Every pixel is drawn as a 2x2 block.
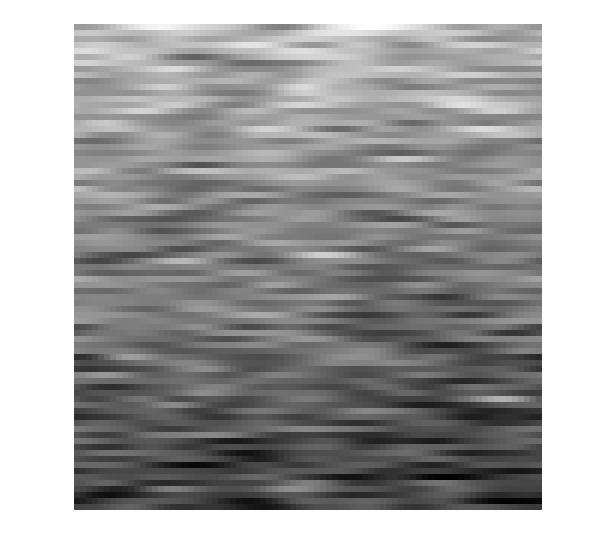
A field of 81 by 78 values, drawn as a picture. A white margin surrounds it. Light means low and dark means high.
Values rise toward the bottom. Streaks run across, left to right. Overall the values sit about 50% of the way up the scale.
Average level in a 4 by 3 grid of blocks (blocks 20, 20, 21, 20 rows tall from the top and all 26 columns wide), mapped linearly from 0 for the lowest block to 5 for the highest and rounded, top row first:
0 0 0 | 2 2 2 | 3 3 4 | 5 5 5
